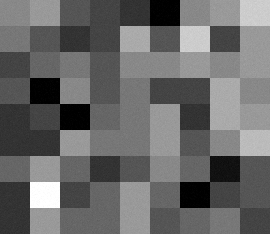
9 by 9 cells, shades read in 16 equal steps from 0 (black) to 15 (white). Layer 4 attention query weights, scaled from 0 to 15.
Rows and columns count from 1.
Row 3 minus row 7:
-2 -3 1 2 3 0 3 7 4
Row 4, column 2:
0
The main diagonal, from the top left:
8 5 7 5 7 9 6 4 4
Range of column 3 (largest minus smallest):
9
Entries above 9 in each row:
1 2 0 1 1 1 0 1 0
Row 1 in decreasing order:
12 9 9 8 8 5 4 3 0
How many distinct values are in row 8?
7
